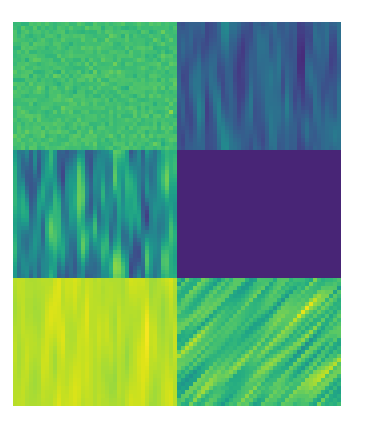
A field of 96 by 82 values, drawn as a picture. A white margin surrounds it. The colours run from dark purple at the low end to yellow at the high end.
The table splits into 3 rows of 2 panels. Panel 1,1: high, fine-grained, faint in contrast. Panel 1,2: low, streaked downward. Panel 2,1: middling, streaked downward, strong in contrast. Panel 2,2: very low, flat. Panel 3,1: very high, streaked downward, faint in contrast. Panel 3,2: high, slanting up to the right.
